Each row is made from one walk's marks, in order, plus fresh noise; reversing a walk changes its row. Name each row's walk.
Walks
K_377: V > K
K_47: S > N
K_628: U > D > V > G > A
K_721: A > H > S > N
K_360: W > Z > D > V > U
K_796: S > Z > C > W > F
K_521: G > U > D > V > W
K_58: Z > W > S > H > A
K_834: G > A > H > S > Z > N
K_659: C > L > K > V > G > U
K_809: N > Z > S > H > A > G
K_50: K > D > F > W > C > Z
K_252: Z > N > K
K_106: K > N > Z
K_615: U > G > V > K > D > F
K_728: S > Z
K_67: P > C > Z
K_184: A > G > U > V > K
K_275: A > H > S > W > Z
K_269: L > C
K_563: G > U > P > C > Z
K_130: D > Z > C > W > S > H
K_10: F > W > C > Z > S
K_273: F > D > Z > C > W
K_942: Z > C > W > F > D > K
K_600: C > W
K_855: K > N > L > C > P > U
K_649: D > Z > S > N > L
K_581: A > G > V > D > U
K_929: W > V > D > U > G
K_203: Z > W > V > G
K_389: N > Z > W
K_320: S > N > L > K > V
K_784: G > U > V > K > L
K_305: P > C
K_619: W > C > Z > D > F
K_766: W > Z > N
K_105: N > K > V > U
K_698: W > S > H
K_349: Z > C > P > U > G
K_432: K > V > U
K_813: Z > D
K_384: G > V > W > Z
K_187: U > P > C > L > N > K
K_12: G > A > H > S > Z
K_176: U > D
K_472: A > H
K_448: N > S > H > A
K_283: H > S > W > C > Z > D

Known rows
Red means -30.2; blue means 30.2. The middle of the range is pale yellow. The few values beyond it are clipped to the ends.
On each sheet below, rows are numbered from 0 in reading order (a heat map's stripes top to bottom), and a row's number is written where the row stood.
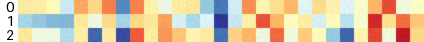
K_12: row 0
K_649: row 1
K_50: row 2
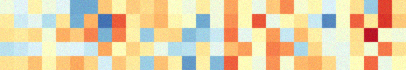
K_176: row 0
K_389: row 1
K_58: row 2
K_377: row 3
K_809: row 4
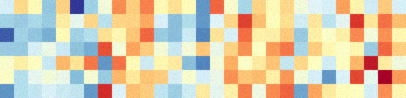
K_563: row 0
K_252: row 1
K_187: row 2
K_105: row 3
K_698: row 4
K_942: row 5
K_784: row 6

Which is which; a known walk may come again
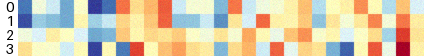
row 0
K_855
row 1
K_187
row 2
K_176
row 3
K_273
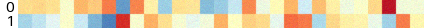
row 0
K_58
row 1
K_432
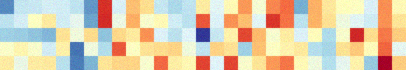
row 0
K_784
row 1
K_184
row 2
K_649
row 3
K_600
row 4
K_521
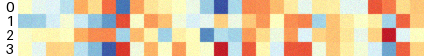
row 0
K_834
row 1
K_105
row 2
K_448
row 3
K_581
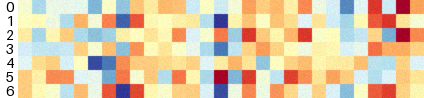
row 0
K_942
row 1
K_130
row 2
K_615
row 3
K_47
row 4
K_349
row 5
K_628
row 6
K_275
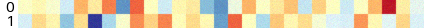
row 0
K_698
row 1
K_563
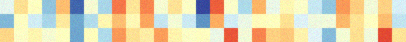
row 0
K_67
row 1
K_269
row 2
K_384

